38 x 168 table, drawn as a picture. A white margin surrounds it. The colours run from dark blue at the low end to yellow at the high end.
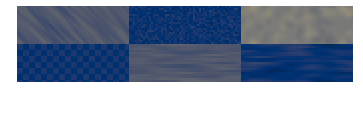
The table splits into 2 rows of 3 panels. Panel 1,1: low, slanting down to the right, faint in contrast. Panel 1,2: very low, fine-grained, faint in contrast. Panel 1,3: middling, blotchy, faint in contrast. Panel 2,1: very low, checkered, faint in contrast. Panel 2,2: low, streaked across, faint in contrast. Panel 2,3: very low, streaked across, faint in contrast.
